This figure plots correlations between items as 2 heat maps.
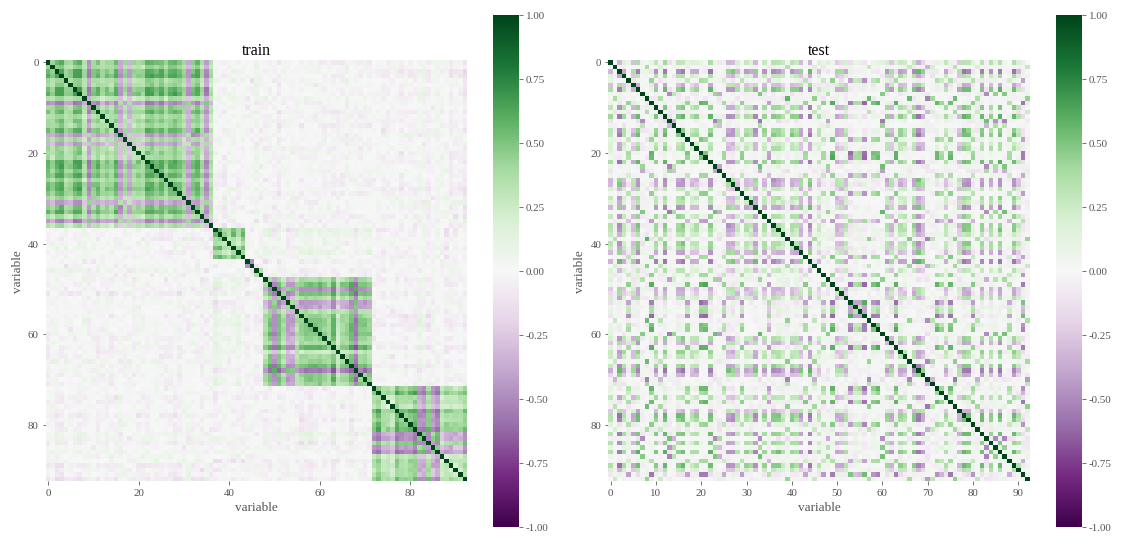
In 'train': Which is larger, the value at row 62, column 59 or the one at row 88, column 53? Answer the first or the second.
the first
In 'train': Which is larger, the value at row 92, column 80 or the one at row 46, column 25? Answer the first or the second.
the first
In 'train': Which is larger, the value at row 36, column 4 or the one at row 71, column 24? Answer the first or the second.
the first
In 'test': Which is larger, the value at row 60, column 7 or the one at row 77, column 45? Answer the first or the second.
the first
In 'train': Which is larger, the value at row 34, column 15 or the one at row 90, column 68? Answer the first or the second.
the first
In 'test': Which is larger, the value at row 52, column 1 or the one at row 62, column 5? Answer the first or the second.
the second
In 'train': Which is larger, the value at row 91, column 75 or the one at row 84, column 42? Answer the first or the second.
the first
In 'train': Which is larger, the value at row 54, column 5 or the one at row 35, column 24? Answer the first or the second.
the first
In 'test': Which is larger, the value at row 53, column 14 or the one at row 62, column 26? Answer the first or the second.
the second
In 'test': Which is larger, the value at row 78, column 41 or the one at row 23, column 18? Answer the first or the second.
the first
